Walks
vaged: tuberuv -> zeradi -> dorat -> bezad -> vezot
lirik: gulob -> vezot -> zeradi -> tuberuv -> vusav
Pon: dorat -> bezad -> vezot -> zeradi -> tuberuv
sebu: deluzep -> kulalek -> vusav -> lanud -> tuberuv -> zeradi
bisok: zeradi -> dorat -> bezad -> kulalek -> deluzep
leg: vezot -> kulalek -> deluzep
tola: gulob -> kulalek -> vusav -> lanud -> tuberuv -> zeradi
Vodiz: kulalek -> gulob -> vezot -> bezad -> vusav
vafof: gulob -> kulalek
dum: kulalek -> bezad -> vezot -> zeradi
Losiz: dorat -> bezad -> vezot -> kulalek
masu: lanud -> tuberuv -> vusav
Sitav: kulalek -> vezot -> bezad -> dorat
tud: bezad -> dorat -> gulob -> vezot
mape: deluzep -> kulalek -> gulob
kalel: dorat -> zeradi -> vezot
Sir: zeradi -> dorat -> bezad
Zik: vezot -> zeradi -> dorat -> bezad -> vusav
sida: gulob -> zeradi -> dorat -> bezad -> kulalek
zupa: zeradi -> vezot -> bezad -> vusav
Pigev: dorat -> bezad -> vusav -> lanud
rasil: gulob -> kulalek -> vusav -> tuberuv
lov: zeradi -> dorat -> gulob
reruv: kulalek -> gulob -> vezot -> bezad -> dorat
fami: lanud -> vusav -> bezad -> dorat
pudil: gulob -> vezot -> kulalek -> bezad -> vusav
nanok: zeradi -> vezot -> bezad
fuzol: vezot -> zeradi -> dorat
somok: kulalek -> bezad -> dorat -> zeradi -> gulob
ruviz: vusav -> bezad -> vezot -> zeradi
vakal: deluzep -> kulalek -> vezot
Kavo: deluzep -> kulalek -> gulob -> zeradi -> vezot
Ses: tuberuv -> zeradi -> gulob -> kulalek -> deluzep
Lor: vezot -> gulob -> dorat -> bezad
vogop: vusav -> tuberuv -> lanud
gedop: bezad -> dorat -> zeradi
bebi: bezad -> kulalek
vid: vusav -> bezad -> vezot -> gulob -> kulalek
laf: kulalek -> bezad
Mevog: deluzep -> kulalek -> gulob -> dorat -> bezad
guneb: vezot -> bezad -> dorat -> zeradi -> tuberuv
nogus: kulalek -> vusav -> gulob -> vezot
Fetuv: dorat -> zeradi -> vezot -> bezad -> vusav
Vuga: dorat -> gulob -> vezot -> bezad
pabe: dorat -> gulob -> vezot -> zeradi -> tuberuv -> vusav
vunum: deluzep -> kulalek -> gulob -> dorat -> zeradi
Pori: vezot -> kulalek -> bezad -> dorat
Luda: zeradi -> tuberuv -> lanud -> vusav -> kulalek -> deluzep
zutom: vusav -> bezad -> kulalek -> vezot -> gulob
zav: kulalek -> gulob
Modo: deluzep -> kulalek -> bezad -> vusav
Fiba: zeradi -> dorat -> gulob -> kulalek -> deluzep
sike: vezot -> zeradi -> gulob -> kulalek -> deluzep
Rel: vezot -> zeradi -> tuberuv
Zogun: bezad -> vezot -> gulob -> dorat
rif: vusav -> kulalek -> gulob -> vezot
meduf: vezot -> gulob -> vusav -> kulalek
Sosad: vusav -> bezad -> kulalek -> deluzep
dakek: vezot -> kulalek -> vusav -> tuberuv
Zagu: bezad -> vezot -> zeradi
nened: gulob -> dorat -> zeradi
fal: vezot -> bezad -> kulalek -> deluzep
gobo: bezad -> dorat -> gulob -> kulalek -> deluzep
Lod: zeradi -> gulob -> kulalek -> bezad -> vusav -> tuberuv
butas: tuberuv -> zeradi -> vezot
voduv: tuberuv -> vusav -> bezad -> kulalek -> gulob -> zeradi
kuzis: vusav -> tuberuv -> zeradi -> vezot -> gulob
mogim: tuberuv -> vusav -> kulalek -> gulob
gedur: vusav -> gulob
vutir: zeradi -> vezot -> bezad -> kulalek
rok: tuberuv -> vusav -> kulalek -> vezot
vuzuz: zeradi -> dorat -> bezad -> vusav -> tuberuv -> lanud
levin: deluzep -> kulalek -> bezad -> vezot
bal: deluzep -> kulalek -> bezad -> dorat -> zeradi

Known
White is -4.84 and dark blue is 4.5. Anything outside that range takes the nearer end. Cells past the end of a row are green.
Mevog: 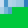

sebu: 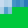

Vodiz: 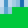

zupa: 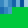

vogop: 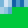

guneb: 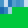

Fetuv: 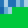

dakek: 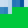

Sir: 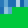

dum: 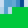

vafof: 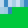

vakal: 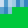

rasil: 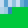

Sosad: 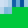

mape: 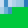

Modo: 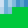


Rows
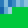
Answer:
kalel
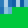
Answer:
vuzuz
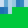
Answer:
leg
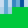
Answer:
nogus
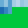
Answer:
Lor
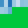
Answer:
tud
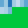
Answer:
gobo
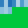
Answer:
gedop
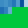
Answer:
vutir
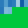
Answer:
bisok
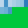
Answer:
vunum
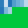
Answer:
Pon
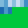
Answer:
lirik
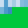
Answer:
pudil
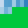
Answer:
bal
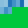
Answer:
Zagu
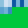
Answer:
kuzis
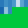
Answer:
lov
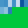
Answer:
Lod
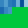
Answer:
nanok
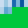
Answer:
rif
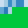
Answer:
fal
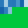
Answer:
Zik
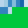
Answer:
Pori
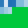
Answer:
Pigev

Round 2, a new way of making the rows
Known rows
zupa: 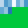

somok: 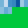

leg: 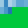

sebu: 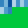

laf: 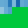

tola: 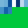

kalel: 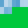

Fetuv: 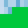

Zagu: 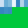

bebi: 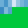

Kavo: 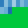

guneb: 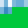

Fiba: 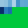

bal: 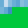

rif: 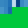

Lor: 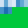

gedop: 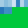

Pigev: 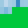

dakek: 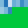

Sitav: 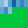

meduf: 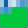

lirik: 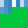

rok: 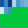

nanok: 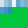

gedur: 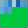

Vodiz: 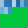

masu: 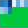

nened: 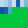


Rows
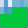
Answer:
Rel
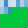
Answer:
Zik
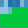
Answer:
zav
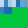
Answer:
sike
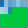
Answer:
vakal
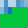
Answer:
fal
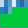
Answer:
vid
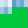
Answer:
Pon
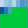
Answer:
Zogun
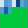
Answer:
ruviz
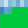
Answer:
lov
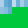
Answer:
pabe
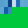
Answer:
Ses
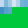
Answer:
vutir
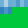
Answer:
vunum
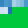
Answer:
Modo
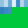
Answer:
vuzuz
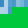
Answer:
mape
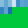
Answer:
Lod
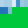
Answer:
sida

